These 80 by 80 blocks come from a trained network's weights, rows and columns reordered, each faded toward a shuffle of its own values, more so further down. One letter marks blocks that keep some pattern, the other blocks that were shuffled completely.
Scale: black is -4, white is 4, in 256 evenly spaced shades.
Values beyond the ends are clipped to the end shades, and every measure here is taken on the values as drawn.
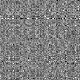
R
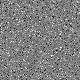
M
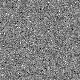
M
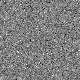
M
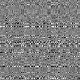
R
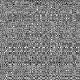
R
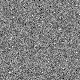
M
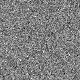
M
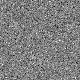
M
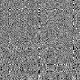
R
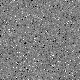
M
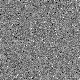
M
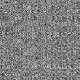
R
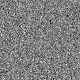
M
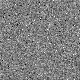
M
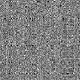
R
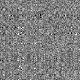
R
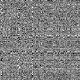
R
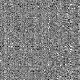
R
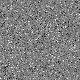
M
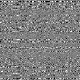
R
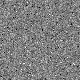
M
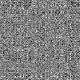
R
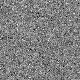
M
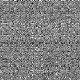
R
